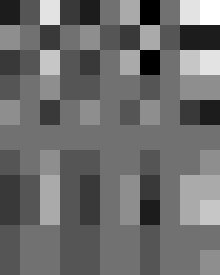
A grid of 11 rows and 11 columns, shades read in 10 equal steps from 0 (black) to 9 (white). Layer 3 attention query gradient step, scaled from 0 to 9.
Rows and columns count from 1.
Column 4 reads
2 4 3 3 4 4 3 3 3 3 3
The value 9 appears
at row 1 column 11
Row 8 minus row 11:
-1 -1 2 0 -1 0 1 -1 0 2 1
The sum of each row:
46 36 46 43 39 44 42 43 43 40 41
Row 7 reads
3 4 5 3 3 4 4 3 4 4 5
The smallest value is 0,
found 2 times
